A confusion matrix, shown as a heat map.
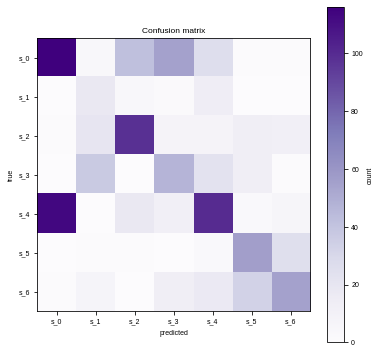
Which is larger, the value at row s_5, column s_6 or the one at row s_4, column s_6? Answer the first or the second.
the first
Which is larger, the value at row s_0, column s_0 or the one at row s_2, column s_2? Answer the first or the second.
the first
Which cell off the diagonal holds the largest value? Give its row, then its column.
s_4, s_0
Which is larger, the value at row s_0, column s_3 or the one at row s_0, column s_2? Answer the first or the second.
the first
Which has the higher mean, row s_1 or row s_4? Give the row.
s_4
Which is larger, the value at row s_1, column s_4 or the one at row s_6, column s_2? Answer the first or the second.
the first
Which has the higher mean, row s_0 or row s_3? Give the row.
s_0
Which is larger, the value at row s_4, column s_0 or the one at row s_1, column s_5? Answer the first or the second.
the first
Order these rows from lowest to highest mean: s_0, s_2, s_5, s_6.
s_5, s_6, s_2, s_0
